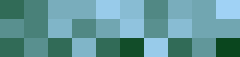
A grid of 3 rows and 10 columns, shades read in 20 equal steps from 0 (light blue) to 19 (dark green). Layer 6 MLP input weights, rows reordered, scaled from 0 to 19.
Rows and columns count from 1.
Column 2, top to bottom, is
11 11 9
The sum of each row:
60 66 115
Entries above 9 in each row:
3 2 6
